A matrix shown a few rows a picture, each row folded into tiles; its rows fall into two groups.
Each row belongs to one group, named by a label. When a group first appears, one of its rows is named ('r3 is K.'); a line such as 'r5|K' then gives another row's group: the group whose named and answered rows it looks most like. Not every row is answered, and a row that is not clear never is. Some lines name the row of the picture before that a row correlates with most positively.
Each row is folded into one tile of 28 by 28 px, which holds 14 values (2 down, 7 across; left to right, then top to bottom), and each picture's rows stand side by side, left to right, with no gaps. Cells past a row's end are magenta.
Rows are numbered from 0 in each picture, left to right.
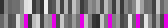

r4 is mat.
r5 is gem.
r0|mat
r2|gem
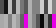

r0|gem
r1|mat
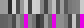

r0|mat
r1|mat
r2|mat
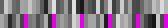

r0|mat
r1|mat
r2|gem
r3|mat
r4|gem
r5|mat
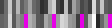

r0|gem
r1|mat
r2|gem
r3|gem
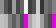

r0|mat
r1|gem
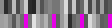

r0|mat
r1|gem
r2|gem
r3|gem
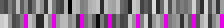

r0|gem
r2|gem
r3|mat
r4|mat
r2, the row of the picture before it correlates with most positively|1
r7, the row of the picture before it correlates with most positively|2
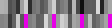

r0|mat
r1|mat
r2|gem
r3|mat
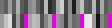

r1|gem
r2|mat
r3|gem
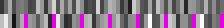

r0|gem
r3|mat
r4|mat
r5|gem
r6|mat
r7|gem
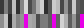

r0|mat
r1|mat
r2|gem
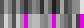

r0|gem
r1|gem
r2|mat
